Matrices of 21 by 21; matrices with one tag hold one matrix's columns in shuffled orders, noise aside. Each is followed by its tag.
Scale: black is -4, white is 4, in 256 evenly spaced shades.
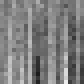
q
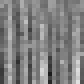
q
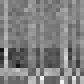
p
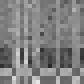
p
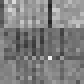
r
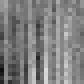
q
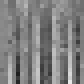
q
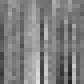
q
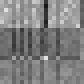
r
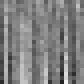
q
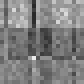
r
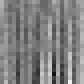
q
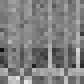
p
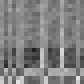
p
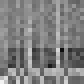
p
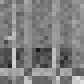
p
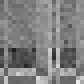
p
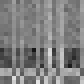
p
